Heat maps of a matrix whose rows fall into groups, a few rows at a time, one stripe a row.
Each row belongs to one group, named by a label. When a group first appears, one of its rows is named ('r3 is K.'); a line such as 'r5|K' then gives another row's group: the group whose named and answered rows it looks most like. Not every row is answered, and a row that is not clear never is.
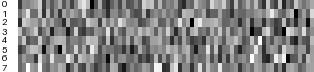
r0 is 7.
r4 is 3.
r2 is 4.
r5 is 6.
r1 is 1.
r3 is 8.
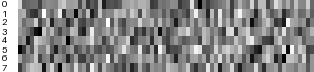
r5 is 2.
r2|8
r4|3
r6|8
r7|6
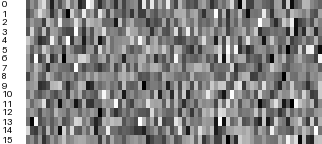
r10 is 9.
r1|6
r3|4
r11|8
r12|7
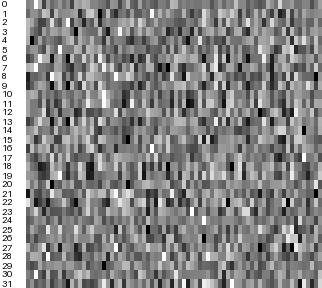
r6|6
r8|4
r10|9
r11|9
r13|6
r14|1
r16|7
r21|4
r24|2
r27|8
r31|9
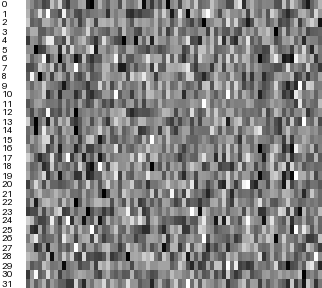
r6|8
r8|4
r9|2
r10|8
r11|2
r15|7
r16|8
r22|3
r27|4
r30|1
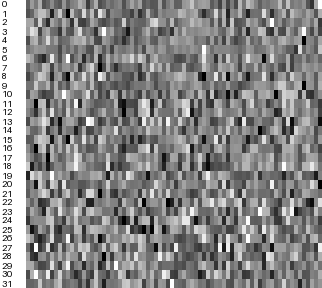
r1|6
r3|9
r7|7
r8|6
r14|8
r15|6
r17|4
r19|4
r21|7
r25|4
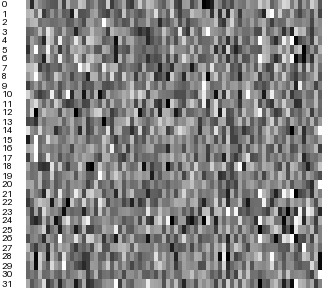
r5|1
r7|9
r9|2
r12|3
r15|1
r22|6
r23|2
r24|9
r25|8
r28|3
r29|3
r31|8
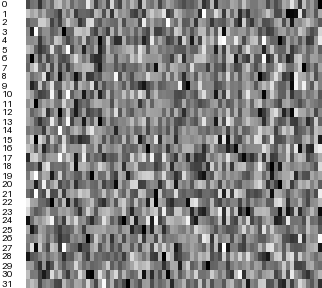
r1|2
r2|7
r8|8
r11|3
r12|8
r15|3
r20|3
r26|2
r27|3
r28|2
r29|4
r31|9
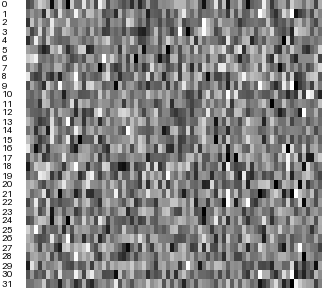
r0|6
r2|4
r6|9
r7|7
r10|2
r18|1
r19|7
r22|1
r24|6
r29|4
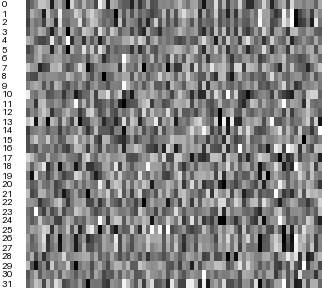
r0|6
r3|6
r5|6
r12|7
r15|1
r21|2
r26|8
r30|2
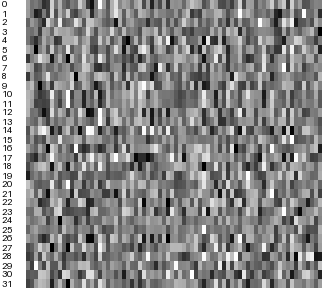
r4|9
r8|3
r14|7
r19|2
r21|3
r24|8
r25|2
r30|7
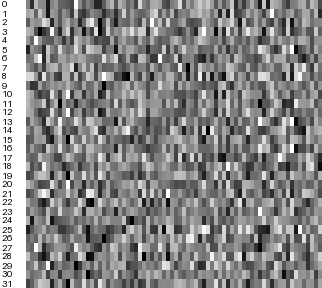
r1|3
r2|7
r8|9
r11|8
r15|6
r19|6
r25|2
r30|8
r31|6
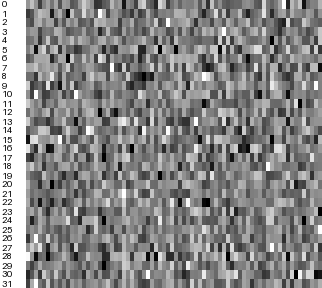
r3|7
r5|3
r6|6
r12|7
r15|4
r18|3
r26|1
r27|3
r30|2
